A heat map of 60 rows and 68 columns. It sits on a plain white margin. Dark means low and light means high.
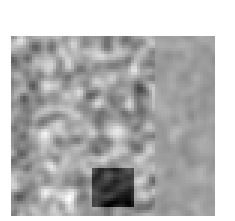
The field is mottled with small blotches. In the bottom middle lies a patch that is lower than the rest. The bottom middle is the ninth with the lowest average. A vertical seam about 70% of the way across splits the table, and the right part is calmer.
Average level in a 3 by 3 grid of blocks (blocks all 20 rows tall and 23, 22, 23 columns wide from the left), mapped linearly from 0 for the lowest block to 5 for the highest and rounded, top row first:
4 4 4 | 4 4 4 | 5 0 4
